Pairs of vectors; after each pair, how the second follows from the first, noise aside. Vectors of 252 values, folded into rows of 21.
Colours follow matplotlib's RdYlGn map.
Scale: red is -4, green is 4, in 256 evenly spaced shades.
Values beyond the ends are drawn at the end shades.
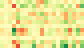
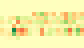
partly zeroed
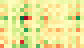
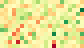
shuffled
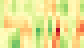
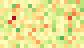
shuffled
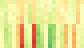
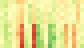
copied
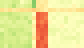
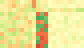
sign-scrambled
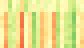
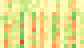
sign-scrambled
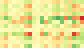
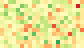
shuffled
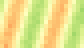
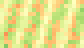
sign-scrambled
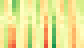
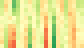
copied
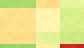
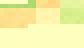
partly zeroed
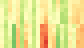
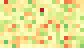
shuffled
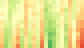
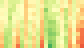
copied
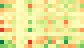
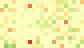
partly zeroed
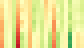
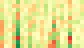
sign-scrambled
